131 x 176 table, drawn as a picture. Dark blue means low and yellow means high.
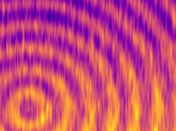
Slope: up to the bottom. Histogram: bell-shaped. Lone odd cells: none. Rings: centred on the bottom left.
